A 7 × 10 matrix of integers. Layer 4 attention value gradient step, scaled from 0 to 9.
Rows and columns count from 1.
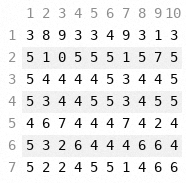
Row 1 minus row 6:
-2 5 7 -3 -1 0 5 -3 -5 -1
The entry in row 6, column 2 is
3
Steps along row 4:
down up same up same down up up same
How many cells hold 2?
4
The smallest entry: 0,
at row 2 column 3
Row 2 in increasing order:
0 1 1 5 5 5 5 5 5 7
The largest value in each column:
5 8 9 6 5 5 9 6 7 6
